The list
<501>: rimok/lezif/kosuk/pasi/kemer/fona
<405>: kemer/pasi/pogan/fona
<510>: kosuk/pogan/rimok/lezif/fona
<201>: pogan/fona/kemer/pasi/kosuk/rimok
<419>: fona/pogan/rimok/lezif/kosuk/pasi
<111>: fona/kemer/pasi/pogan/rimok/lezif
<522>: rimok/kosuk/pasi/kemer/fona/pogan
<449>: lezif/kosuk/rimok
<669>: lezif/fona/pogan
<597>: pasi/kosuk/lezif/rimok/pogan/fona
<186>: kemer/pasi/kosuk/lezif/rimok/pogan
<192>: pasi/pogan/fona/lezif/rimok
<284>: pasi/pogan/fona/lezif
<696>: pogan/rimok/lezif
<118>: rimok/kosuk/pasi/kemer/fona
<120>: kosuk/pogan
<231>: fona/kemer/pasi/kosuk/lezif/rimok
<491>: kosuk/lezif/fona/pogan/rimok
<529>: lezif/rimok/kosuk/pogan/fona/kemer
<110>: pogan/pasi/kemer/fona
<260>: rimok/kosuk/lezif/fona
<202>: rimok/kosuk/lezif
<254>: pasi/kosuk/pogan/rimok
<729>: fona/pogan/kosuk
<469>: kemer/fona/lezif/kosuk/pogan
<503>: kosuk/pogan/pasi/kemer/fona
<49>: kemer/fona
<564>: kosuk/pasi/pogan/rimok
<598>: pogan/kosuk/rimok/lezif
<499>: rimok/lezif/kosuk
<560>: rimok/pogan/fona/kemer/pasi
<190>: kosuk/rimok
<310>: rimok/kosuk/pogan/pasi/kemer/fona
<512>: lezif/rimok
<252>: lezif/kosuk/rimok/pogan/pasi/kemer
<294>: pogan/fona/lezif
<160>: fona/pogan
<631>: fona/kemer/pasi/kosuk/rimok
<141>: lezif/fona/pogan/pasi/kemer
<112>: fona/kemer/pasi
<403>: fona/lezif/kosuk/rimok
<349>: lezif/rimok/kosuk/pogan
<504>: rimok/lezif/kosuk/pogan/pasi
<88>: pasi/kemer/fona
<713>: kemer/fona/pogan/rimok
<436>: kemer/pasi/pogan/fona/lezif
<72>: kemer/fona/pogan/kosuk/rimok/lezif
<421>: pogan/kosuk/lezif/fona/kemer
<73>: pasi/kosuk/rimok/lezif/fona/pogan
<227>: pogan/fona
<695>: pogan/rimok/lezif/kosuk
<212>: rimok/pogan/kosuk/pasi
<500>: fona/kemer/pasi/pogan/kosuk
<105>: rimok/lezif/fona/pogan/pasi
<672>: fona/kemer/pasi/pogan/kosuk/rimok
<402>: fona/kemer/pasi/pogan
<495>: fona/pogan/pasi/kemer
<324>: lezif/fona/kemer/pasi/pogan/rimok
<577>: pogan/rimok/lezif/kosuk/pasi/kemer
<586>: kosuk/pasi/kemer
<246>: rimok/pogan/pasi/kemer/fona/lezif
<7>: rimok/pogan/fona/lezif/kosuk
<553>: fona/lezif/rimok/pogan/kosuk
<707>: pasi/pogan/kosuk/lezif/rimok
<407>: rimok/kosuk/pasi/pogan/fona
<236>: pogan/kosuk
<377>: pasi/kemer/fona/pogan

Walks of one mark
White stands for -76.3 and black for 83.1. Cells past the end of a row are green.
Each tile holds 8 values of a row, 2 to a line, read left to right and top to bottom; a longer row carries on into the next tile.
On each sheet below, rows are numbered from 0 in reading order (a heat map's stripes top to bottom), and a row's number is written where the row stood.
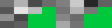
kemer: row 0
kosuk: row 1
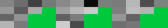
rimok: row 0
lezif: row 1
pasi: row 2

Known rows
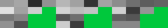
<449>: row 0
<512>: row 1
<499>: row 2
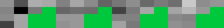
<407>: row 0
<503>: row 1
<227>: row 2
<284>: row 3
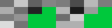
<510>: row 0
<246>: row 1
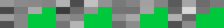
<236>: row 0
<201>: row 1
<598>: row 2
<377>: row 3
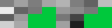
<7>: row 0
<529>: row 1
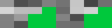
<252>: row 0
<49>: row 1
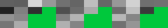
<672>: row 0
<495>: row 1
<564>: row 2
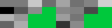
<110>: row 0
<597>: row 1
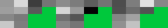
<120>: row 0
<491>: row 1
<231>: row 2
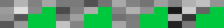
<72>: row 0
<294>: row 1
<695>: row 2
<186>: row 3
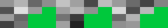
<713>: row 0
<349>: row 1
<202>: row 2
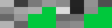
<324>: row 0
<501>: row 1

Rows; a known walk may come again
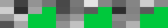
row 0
<310>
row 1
<231>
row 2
<631>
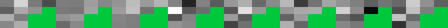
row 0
<586>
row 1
<598>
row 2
<192>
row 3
<105>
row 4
<713>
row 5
<324>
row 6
<491>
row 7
<405>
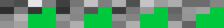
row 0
<111>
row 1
<500>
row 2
<201>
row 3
<696>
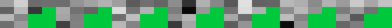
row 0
<564>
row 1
<73>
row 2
<560>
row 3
<522>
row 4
<88>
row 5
<254>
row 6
<707>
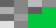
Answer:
<419>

